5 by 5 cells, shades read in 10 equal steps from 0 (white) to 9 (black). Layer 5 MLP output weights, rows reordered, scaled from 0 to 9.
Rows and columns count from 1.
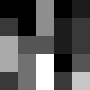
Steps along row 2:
up down up down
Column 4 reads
9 8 8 9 7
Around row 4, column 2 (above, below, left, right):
6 5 3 0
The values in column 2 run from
5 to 9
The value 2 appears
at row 5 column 5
